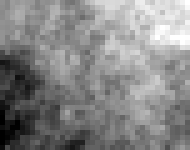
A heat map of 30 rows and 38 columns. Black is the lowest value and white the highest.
There are no lone odd cells. The ninth with the highest average is the top right. The field is mottled with small blotches. No row or column stands out. The ninth with the lowest average is the bottom left. The field climbs toward the top right. Neither half mirrors the other.
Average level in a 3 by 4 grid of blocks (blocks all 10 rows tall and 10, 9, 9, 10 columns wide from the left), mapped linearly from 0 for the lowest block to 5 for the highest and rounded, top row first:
3345
1233
0122
